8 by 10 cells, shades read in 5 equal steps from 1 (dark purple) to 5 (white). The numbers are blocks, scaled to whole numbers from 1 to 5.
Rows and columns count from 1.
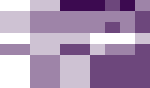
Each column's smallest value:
3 3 3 3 1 1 1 2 1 2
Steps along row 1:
same down same down same same up down up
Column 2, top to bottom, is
5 4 4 5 3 5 5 5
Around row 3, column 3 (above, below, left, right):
3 4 4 3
